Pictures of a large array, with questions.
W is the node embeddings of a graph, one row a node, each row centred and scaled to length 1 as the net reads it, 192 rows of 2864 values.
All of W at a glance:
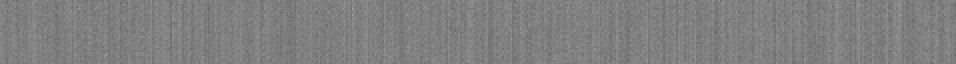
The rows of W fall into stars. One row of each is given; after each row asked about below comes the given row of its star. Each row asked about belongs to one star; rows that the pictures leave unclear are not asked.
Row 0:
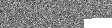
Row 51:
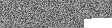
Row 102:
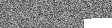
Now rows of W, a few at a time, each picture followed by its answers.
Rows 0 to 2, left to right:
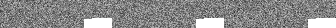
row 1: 102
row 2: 102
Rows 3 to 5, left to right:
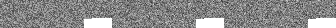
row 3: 102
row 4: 102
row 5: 0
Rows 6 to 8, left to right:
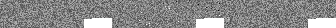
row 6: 102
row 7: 51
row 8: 51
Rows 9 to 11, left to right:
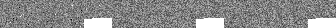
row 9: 51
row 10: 0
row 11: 0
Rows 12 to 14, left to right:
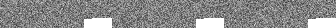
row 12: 0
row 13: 0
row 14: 0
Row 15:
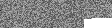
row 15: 51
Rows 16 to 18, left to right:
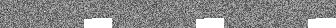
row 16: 0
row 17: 51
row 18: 102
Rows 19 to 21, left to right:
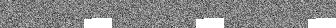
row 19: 0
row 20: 102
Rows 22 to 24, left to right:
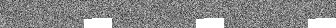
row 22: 0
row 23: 0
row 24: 0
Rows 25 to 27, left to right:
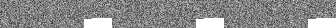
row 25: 0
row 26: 0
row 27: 0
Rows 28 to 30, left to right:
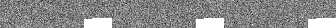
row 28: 0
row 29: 0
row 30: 51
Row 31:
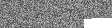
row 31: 102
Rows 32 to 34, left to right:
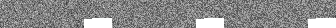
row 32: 102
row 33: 51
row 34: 102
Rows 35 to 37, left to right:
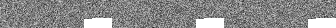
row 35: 51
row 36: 51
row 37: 0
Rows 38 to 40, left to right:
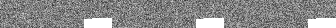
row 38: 102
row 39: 51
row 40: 51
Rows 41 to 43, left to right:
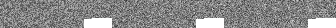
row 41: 102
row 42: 0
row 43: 0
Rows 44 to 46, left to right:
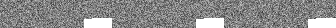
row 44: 0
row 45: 0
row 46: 102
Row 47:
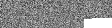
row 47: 0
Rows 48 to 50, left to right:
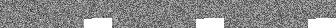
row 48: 0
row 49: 51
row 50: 0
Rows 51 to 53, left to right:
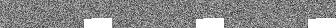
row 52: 0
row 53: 102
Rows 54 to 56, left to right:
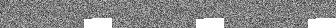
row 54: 0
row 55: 102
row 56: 51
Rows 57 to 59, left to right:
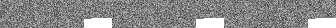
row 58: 0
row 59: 51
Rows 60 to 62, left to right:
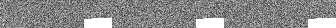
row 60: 51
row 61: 0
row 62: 0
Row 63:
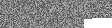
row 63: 0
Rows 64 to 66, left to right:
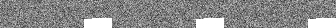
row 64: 102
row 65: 51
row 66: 0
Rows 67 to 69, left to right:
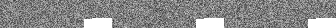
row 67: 0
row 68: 51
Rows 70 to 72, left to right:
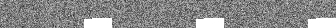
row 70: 102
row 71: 0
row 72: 0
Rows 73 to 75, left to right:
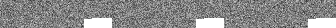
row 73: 0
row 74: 102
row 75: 0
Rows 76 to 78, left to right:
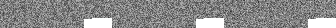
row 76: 102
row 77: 102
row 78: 0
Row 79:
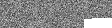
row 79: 0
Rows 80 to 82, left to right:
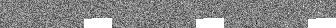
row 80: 102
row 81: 51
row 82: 102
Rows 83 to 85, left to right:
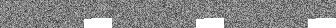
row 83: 51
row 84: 0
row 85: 0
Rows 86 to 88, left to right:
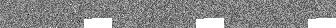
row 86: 51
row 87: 51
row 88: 51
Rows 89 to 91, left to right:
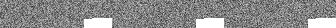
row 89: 0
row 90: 51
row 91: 51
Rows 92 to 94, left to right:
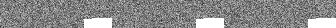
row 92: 51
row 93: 51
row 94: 0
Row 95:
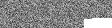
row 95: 0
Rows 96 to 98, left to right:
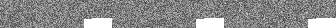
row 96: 0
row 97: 51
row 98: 102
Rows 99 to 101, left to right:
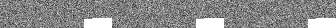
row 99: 102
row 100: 102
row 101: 0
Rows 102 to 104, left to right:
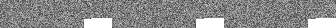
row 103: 51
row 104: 51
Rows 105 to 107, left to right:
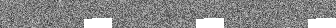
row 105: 51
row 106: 0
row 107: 102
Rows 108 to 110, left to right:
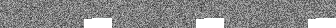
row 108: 0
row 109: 51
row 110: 51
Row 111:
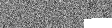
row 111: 51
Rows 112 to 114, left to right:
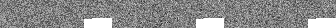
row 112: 51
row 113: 51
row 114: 51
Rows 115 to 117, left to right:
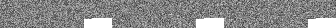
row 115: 102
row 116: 0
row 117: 0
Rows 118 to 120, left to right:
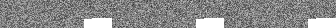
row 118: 51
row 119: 102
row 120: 102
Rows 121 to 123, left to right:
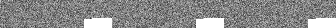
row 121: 102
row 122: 51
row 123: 0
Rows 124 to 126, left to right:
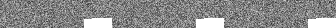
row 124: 51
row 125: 0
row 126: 51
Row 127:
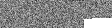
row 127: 51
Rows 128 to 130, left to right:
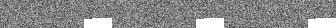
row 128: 102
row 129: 51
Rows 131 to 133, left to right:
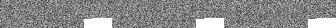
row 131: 51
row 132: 51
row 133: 0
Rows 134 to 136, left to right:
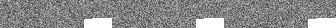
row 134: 102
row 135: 0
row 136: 51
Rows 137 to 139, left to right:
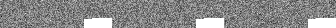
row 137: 102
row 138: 51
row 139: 51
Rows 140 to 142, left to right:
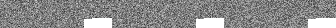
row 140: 102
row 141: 0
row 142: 51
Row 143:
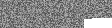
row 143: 0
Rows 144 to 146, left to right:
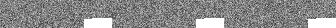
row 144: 51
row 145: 102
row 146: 51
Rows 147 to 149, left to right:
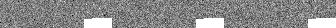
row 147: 51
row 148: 0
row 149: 102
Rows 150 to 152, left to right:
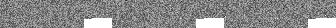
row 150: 0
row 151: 0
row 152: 0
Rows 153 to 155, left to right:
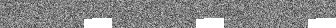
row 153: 102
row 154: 0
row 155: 102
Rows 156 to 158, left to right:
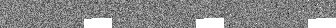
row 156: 51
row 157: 0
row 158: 102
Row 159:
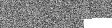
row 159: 51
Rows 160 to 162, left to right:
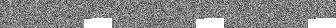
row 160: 0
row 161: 51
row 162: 102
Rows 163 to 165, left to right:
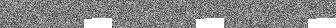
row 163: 0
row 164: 51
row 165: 51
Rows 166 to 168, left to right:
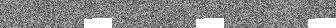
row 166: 51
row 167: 51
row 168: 102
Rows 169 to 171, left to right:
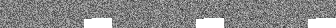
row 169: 0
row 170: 102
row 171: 102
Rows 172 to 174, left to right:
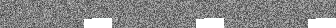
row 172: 102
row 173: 51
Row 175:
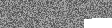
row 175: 0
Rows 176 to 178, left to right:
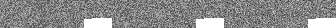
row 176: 51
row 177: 102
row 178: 0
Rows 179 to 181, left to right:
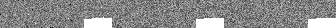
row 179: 51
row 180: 102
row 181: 102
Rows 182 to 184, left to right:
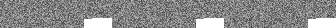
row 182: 51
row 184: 51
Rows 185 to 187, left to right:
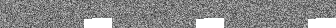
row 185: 51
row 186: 0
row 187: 51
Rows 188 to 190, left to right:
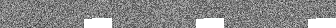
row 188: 51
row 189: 102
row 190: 102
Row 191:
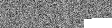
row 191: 0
